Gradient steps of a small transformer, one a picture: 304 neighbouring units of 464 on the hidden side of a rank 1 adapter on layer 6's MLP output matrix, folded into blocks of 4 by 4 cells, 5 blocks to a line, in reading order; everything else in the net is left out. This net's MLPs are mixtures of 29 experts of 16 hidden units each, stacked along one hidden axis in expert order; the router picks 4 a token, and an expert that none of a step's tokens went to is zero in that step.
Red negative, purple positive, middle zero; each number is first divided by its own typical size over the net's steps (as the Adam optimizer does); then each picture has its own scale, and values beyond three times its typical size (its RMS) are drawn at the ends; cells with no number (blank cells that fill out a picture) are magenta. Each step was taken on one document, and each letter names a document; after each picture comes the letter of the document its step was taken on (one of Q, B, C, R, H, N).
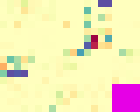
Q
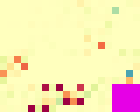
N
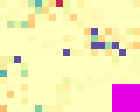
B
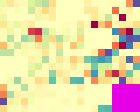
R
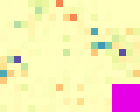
B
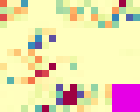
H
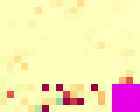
N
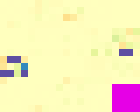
B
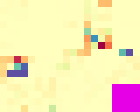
Q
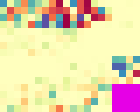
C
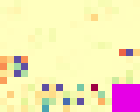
N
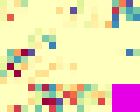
H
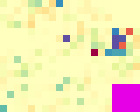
B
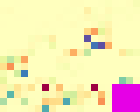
N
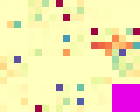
B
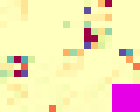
Q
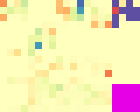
H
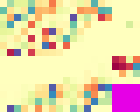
C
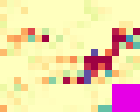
R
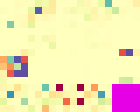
N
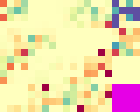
H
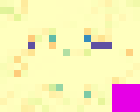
N
